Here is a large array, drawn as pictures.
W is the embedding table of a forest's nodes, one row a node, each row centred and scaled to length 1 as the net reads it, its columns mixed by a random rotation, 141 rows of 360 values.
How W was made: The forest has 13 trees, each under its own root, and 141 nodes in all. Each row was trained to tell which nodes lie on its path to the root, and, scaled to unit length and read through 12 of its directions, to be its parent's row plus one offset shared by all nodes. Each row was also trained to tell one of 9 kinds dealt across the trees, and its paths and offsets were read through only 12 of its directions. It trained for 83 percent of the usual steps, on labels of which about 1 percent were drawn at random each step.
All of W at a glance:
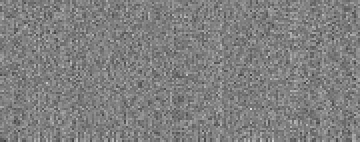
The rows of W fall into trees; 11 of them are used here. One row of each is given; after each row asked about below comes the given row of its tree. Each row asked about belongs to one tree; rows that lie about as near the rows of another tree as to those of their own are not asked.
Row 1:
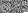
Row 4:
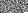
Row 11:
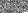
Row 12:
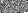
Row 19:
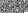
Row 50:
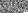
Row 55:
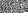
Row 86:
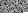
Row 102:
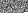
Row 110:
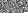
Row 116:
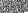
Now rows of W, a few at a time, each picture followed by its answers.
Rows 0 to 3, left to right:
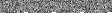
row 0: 50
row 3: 55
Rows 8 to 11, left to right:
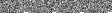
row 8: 50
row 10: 102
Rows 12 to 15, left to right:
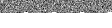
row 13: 55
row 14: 50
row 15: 50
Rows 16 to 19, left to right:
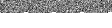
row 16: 12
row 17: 55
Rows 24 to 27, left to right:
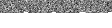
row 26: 86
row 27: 19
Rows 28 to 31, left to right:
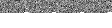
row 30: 116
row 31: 1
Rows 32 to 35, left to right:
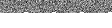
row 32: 102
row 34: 11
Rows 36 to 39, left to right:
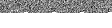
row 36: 12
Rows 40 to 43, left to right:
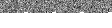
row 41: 11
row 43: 102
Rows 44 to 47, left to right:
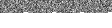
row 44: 86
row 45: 110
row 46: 50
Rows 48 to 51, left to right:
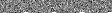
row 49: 110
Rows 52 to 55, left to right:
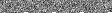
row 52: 102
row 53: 12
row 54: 102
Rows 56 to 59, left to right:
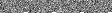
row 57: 12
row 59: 11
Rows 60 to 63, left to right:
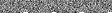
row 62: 12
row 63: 50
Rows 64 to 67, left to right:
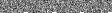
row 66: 50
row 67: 11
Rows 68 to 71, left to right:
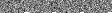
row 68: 110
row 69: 19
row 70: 110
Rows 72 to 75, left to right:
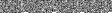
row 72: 55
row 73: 12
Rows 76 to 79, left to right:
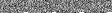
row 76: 4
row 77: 116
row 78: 102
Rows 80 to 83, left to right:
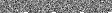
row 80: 55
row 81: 12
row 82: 11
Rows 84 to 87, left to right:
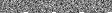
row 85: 55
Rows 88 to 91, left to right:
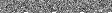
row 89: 116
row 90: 110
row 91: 12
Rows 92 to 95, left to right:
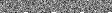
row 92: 102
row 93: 86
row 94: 110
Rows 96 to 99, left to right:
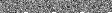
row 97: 116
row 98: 116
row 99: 102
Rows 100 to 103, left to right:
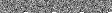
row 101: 116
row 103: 4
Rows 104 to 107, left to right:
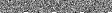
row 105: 110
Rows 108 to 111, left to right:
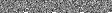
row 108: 4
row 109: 11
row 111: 12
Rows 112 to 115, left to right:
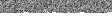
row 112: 4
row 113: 50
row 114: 4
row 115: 102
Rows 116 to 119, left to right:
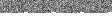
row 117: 4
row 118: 116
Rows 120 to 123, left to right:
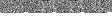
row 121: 12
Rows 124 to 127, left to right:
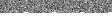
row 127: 116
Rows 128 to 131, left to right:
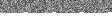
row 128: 102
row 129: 11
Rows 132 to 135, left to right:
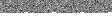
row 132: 116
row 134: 116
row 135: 11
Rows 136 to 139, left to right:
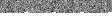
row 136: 11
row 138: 11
